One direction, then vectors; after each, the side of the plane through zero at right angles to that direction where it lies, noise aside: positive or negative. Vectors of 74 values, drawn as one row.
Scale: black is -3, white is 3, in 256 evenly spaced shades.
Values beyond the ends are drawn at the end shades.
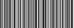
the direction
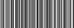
negative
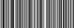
negative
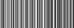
negative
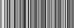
positive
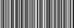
negative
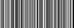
negative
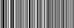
negative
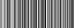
positive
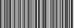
positive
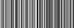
negative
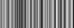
negative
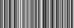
positive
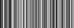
positive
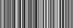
positive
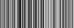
positive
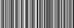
negative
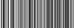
negative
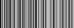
positive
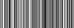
positive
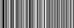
negative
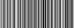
positive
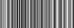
negative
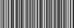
negative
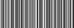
negative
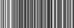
negative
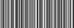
negative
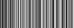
positive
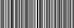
negative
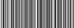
negative
